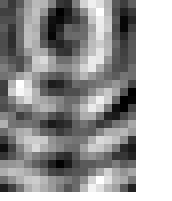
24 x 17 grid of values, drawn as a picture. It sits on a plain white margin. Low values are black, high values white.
Upright stripes repeat 2 times across the table. Concentric rings centre on the top middle. No overall slope runs across the table.
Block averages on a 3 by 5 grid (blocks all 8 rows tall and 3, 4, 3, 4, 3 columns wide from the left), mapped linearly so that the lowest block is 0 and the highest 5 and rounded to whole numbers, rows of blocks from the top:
1 3 0 5 0
3 3 1 3 1
2 3 1 4 2
